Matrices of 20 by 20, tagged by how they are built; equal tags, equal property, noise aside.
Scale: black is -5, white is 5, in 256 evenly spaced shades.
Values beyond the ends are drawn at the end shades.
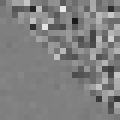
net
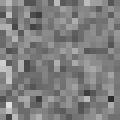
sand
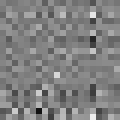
sand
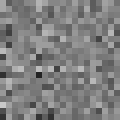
sand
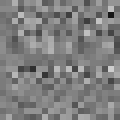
sand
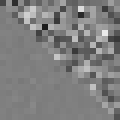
net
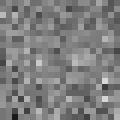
sand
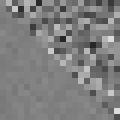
net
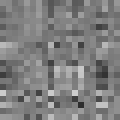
sand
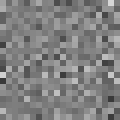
sand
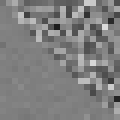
net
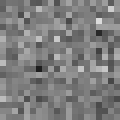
sand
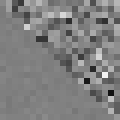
net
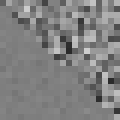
net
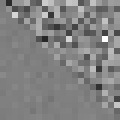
net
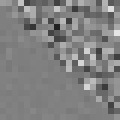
net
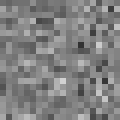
sand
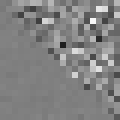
net
